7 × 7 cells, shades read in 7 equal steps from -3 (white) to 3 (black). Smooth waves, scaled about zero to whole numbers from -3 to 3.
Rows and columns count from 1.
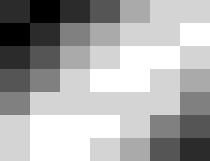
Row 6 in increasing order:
-3 -3 -3 -2 -2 0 1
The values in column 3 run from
-3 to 2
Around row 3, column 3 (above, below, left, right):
0 -2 1 -2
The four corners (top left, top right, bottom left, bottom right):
2 -2 -2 2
